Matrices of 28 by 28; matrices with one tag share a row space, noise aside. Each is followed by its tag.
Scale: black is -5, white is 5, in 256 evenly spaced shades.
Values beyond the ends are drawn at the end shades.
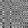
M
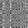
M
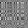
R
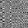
M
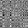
M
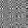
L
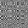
R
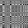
M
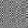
L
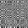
R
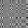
L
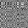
R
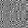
L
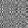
L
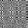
L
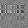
R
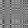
M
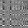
M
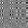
L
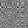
R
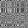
R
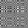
R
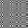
L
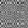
R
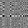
M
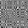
R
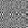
L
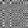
M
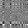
M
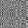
L
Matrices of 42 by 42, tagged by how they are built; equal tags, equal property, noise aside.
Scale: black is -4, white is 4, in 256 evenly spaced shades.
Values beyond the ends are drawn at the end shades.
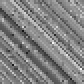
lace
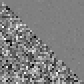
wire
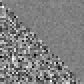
wire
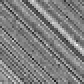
lace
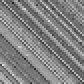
lace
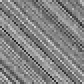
lace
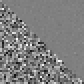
wire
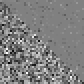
wire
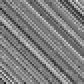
lace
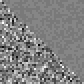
wire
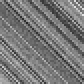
lace
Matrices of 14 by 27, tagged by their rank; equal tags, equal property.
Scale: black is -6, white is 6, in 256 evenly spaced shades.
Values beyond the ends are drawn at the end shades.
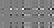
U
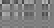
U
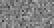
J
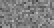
J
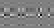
U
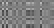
U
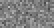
J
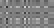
U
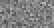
J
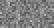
J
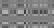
U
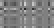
U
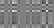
U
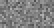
J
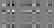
U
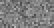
J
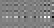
U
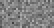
J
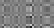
U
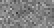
J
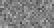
J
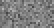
J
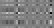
U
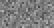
J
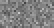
J
